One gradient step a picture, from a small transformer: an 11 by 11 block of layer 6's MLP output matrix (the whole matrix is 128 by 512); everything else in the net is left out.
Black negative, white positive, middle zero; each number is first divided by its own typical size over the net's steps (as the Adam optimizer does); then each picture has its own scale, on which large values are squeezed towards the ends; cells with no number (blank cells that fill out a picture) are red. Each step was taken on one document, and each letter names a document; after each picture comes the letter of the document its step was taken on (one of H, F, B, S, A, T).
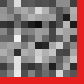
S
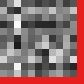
S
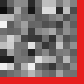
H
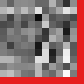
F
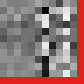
F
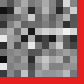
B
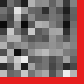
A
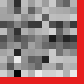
S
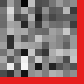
A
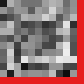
H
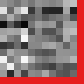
A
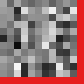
S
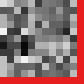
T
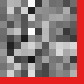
T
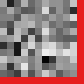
T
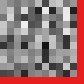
A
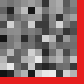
H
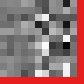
F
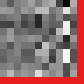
F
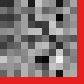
B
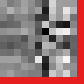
F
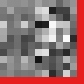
F
